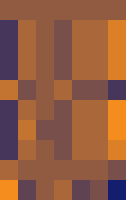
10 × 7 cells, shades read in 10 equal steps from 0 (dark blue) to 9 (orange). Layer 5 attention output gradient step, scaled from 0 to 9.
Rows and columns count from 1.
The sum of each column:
39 54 49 46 53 54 61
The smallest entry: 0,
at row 10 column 7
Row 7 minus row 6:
0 1 -1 0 0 0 0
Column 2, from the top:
5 6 6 6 4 6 7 6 5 3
